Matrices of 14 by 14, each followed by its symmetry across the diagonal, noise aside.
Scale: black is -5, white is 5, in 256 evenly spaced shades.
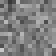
neither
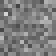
neither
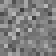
symmetric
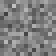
antisymmetric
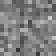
antisymmetric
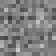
neither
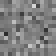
antisymmetric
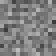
neither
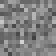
neither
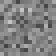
symmetric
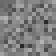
symmetric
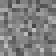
antisymmetric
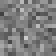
neither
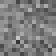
neither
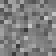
antisymmetric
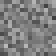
antisymmetric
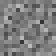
symmetric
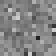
symmetric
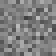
antisymmetric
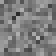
symmetric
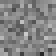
neither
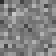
symmetric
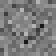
symmetric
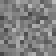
antisymmetric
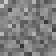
symmetric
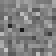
neither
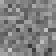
neither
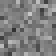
antisymmetric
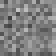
antisymmetric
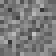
symmetric
